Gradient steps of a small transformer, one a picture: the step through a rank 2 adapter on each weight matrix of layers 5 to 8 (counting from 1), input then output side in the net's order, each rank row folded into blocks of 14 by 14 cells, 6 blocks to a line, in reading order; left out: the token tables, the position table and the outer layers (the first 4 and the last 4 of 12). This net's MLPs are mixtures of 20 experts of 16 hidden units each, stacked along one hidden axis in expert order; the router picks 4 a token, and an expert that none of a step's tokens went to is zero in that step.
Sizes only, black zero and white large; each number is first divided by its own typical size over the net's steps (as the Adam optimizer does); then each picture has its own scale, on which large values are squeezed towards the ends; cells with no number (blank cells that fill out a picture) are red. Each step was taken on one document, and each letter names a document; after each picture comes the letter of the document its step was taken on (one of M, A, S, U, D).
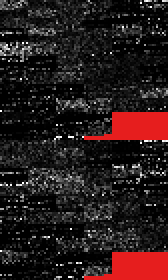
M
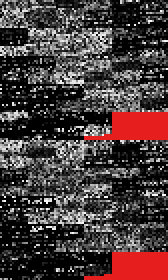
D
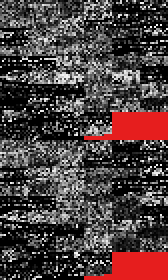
D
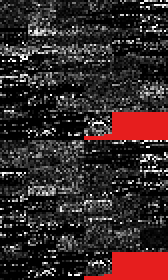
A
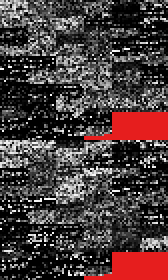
D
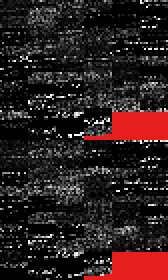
A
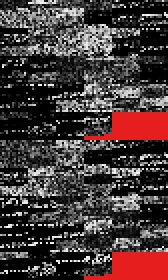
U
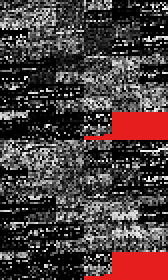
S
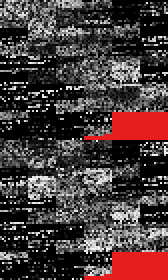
S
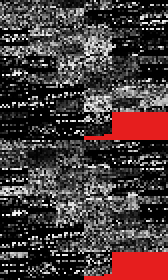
U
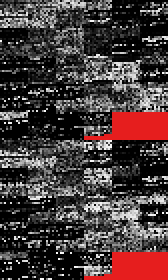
S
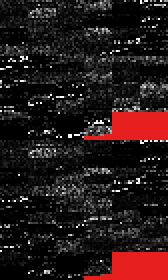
A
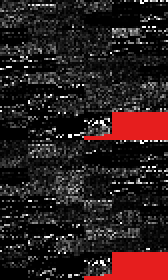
A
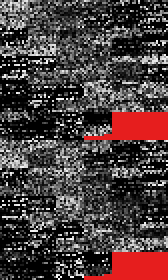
D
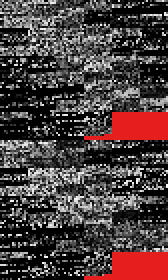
U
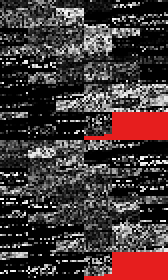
U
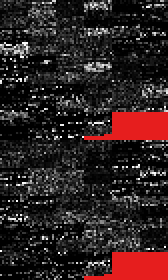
M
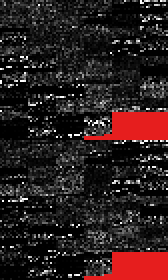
A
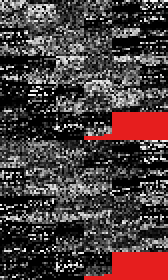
D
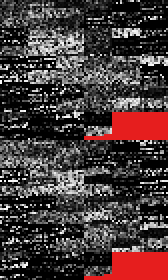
D
